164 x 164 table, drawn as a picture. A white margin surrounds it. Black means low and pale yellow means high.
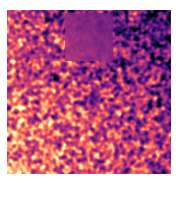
An odd patch, calmer than its surroundings, sits in the top middle. The ninth with the lowest average is the top right. Neither half mirrors the other. Values rise toward the bottom left. The top middle is the calmest part. The bottom left is the ninth with the highest average. No single row or column stands out from its neighbours. The field is mottled with small blotches.
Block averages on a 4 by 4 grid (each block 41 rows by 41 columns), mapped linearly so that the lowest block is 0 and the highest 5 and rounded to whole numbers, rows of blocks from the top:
3 2 1 0 / 3 3 2 1 / 5 4 3 2 / 5 4 3 3
